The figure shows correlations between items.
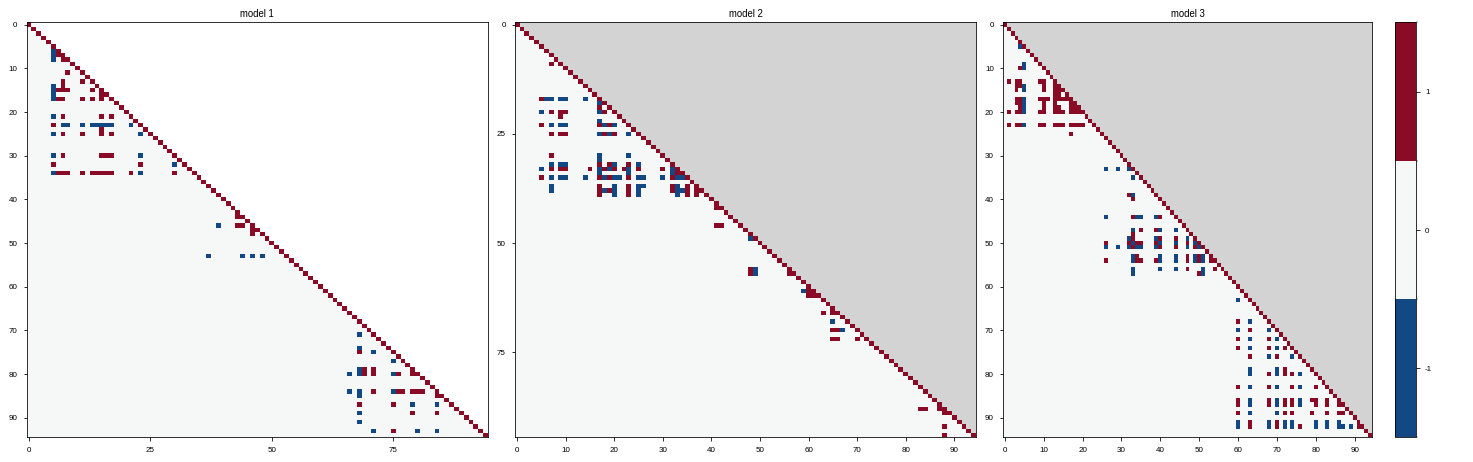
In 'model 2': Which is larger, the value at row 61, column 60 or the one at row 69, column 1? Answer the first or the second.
the first
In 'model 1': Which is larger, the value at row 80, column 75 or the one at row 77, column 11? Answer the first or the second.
the second
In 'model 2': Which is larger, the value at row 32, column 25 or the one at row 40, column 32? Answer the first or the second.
the second
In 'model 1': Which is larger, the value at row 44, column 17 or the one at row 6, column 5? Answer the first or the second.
the first
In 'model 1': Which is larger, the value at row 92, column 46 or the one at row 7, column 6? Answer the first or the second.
the second
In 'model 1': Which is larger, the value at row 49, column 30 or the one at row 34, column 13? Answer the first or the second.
the second
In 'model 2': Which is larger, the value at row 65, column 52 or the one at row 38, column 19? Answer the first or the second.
the second
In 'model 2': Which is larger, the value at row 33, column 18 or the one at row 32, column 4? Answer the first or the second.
the first
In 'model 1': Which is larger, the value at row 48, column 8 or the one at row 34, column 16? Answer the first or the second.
the second
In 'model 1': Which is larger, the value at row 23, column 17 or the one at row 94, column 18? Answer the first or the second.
the second
